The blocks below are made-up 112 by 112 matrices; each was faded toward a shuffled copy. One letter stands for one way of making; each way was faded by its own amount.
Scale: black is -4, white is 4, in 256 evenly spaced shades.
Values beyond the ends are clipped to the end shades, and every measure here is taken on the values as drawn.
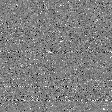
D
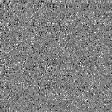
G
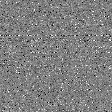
D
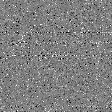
D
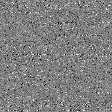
D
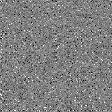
G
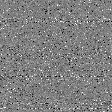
D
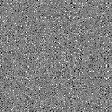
G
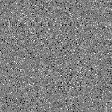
G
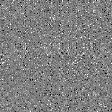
G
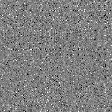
G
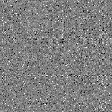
G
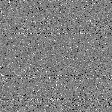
D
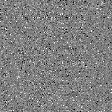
G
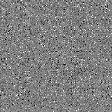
G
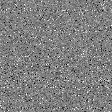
D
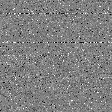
D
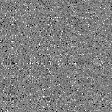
G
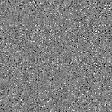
G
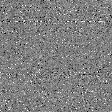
D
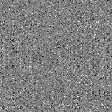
G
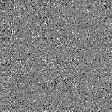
G
